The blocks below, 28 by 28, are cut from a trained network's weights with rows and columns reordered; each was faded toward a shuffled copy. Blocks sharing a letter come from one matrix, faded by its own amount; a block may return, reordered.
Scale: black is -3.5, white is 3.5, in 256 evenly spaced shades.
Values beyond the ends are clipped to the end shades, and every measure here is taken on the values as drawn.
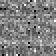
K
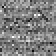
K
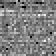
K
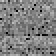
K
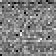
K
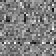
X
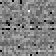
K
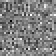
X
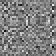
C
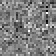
X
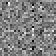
X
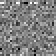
X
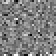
X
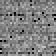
K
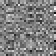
C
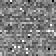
K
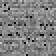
K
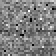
K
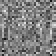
C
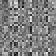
C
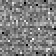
K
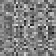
C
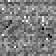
K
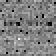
K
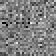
X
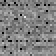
K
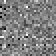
X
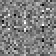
X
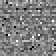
K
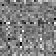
X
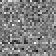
X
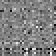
X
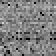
K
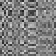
C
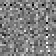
X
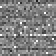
K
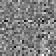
X
